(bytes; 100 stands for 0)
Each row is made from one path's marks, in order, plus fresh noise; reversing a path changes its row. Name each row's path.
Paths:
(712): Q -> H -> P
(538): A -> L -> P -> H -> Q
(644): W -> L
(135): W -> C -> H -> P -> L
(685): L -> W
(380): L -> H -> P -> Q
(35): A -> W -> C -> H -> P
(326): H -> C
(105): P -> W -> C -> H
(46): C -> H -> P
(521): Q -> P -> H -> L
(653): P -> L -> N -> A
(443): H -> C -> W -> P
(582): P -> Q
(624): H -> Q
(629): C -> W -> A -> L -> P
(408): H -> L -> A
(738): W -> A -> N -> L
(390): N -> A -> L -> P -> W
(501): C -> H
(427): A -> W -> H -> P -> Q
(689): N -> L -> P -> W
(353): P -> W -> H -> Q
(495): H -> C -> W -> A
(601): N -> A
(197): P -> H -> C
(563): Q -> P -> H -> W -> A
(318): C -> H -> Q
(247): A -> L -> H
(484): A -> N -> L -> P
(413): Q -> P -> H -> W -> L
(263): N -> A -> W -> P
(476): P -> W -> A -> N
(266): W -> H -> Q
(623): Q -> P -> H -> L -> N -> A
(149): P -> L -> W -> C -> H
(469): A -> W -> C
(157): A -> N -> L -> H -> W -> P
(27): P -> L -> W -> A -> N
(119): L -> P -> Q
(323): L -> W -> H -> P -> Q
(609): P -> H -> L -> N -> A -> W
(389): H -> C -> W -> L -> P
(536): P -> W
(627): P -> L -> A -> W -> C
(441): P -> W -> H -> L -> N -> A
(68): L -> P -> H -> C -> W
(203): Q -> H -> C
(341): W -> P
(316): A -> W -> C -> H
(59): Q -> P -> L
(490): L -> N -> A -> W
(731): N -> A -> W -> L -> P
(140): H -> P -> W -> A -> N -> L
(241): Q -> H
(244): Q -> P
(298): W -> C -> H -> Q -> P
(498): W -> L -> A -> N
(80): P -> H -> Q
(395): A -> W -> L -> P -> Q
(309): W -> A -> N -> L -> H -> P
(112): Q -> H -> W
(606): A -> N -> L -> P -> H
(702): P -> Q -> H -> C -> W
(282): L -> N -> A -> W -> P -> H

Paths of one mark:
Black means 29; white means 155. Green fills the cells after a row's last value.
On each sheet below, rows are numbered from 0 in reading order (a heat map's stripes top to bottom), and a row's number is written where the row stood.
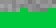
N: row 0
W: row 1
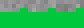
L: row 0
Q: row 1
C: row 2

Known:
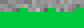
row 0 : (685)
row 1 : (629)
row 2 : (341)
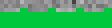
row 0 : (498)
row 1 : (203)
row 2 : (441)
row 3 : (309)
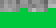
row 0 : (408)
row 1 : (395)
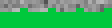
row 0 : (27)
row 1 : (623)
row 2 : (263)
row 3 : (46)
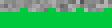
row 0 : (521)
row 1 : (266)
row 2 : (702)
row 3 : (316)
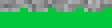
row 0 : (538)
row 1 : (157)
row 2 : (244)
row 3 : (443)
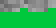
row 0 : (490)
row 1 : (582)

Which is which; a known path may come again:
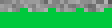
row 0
(731)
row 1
(413)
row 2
(309)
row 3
(702)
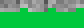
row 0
(282)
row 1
(135)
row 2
(247)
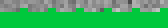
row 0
(536)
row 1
(203)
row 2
(59)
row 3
(629)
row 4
(323)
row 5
(27)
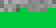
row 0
(35)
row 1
(112)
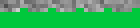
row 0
(609)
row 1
(490)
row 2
(119)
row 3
(563)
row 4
(469)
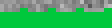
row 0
(644)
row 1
(712)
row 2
(601)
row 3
(606)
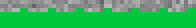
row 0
(476)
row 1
(538)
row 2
(244)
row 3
(395)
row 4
(266)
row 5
(326)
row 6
(298)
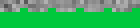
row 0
(68)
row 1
(197)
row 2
(653)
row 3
(408)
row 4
(443)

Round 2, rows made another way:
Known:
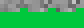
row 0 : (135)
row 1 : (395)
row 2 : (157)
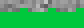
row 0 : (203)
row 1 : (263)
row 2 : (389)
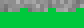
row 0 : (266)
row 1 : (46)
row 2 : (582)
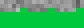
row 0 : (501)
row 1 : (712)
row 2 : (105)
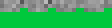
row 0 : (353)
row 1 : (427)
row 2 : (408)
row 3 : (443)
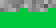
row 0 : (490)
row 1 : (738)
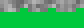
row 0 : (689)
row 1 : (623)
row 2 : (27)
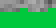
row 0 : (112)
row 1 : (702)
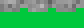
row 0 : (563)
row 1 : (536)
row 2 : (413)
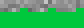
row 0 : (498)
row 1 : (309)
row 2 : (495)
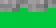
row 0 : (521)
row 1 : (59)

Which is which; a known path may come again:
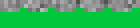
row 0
(119)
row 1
(629)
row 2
(441)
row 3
(702)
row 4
(395)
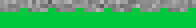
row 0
(244)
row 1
(316)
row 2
(241)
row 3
(738)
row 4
(623)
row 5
(326)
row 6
(389)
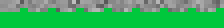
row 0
(476)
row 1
(624)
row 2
(157)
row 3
(606)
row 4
(341)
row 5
(469)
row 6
(685)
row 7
(149)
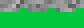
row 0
(140)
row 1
(563)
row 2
(484)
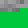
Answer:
(112)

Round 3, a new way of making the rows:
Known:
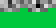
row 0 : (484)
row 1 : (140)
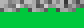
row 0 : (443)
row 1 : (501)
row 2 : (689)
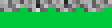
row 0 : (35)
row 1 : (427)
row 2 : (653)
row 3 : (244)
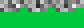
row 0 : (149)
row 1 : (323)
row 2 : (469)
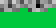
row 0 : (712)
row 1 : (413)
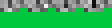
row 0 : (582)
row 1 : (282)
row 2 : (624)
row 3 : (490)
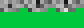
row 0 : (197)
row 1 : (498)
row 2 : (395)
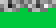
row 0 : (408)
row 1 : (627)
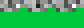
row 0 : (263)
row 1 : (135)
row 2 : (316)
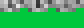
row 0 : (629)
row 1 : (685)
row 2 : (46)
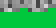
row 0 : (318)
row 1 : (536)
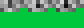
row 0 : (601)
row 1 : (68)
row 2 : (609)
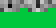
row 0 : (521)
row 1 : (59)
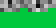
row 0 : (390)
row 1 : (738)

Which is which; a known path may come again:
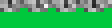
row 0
(119)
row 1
(247)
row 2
(685)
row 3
(563)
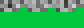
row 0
(353)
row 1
(35)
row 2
(536)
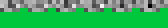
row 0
(157)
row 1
(443)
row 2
(476)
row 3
(316)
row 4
(266)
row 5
(702)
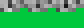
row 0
(380)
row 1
(326)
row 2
(112)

